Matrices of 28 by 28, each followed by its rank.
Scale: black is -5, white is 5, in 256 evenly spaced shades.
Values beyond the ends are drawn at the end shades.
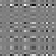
one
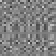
three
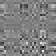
three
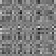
three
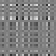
one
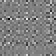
three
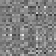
three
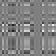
one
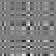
one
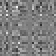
three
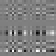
one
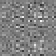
three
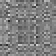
three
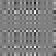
one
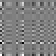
one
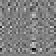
three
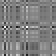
one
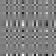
one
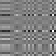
one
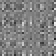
three
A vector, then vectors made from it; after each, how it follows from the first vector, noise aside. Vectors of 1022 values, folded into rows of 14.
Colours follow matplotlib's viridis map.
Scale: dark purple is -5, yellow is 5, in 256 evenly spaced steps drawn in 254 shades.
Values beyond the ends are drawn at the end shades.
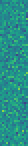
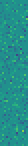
partly zeroed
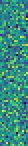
scaled up
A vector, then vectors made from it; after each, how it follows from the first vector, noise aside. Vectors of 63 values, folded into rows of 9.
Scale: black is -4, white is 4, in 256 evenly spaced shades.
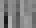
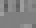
partly zeroed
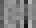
wrapped around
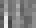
negated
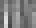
negated
